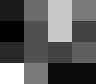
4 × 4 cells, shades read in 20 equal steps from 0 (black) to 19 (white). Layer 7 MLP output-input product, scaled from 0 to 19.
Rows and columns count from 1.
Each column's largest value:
19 9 15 9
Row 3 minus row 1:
1 -2 -10 -2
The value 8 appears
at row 1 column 2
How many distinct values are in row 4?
3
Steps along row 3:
up down up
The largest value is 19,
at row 4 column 1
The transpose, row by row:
2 0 3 19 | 8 6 6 9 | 15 15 5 1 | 9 5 7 1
